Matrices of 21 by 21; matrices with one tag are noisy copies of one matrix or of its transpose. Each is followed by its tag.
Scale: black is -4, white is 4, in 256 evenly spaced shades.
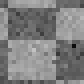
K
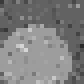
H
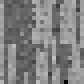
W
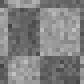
K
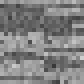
W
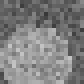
H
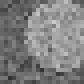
H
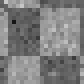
K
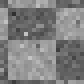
K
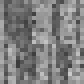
W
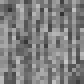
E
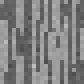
E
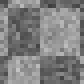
K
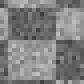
K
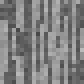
E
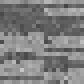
W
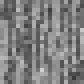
E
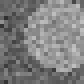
H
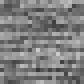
E
